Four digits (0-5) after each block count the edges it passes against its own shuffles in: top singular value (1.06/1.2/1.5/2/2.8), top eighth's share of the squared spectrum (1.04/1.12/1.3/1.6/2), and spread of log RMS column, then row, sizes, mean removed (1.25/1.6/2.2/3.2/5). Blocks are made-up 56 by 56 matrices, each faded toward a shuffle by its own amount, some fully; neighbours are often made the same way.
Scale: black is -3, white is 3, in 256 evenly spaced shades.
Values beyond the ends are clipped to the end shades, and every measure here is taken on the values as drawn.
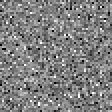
0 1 0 0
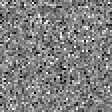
0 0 0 0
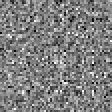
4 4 1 2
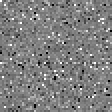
1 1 0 1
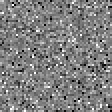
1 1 0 1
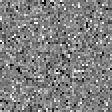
0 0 0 1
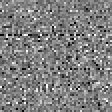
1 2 0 3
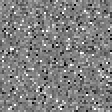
1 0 0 0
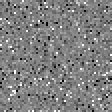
0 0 0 0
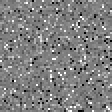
1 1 0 0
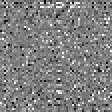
4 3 1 2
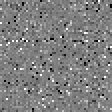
3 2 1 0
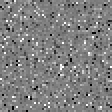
0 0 0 0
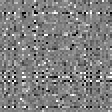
4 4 3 3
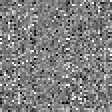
3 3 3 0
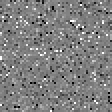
0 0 0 0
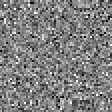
3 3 1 1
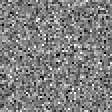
1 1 0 0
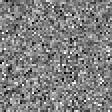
1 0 0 0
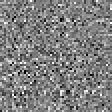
3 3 1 2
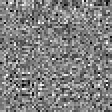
4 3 2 2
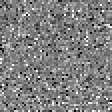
0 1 0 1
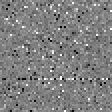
2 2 0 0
